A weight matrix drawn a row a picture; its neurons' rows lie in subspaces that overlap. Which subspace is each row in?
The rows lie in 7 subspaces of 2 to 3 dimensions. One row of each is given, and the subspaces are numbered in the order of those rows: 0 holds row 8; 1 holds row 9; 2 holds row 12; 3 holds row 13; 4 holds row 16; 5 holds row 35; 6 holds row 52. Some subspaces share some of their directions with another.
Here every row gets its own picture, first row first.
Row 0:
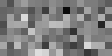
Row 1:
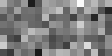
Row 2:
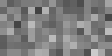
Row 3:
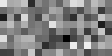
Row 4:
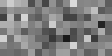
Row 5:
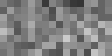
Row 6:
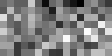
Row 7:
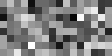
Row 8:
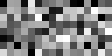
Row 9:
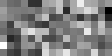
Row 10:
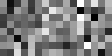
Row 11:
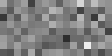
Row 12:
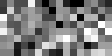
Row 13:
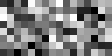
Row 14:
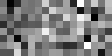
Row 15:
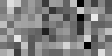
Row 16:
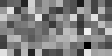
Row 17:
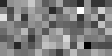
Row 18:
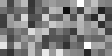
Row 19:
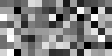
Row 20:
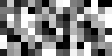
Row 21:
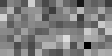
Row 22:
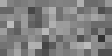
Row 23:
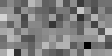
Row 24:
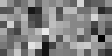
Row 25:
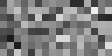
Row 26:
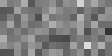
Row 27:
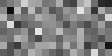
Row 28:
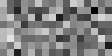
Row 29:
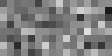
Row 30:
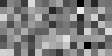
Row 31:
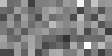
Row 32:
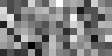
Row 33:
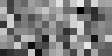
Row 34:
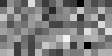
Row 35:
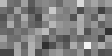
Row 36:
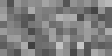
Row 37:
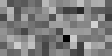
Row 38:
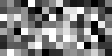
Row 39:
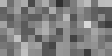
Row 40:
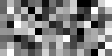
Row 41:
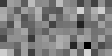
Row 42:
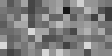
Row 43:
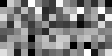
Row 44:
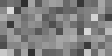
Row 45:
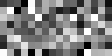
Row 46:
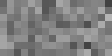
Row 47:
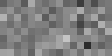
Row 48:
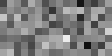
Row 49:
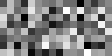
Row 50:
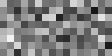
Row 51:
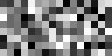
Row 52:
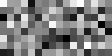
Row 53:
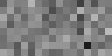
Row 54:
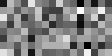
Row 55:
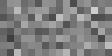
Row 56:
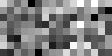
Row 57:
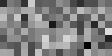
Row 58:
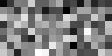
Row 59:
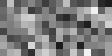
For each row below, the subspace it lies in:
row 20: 3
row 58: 1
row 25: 0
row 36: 3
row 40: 4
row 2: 2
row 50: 0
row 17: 4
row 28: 0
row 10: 6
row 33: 3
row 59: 3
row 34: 2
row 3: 6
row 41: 2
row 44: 4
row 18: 1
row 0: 1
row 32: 3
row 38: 5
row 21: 2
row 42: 1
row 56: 1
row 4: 6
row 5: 2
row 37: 4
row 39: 3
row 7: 3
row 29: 1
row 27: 4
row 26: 4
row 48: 4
